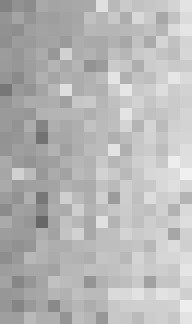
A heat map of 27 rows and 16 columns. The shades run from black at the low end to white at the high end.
Slope: up to the right. Histogram: bell-shaped. Stripes: none. Average level on the scale: 70%.
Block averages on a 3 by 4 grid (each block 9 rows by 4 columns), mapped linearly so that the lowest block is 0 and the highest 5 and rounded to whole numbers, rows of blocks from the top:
0 2 3 5 / 0 2 4 5 / 0 2 4 5
